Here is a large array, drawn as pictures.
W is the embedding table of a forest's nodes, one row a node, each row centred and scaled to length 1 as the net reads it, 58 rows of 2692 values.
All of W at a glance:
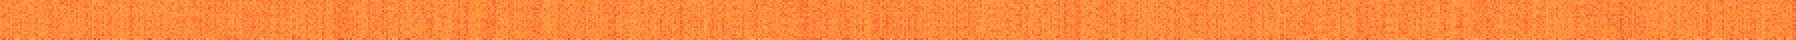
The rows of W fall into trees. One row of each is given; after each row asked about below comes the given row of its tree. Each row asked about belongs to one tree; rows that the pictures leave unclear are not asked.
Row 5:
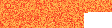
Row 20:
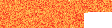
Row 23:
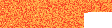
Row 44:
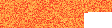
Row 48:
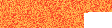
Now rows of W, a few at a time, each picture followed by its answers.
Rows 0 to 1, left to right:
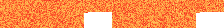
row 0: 48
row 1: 20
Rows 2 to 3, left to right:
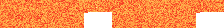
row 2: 5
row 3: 23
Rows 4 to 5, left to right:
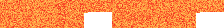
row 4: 23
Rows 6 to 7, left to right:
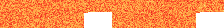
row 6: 5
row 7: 48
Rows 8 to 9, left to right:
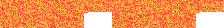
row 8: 20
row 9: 20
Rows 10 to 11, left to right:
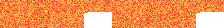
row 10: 44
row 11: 44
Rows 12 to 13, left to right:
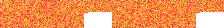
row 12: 48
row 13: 44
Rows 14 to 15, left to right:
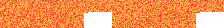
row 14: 48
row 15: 44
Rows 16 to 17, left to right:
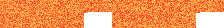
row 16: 23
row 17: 5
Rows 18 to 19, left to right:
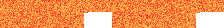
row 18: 48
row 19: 5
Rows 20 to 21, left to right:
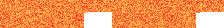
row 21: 48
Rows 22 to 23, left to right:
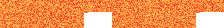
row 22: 48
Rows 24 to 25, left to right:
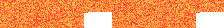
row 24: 44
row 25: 20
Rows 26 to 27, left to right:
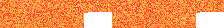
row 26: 48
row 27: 44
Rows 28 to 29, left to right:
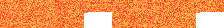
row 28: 23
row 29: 5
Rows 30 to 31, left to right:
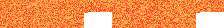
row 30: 23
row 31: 44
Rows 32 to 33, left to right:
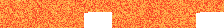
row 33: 44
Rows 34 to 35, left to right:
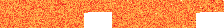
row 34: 23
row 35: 20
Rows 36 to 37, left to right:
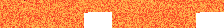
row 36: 5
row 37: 48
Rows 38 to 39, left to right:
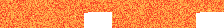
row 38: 23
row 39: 44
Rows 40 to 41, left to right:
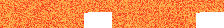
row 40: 44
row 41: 48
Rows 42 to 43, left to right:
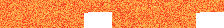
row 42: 23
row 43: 5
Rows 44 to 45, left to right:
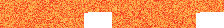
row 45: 48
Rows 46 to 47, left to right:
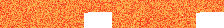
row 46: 23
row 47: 44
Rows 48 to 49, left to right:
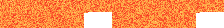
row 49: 20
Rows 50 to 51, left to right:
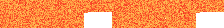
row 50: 23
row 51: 20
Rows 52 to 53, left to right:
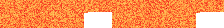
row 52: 44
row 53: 44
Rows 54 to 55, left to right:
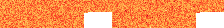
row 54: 48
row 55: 5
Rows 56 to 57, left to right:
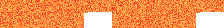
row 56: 5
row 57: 44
